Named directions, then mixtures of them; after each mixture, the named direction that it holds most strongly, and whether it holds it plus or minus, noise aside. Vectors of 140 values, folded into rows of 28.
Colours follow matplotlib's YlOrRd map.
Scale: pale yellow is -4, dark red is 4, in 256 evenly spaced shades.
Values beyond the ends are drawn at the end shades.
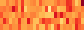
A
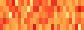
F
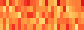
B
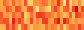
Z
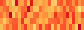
F, minus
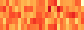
B, minus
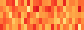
F, plus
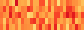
B, minus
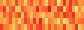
Z, minus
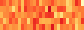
A, minus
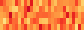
F, minus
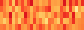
Z, minus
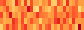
F, minus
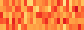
Z, plus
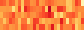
A, minus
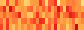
B, minus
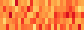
F, minus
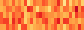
Z, plus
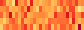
F, minus
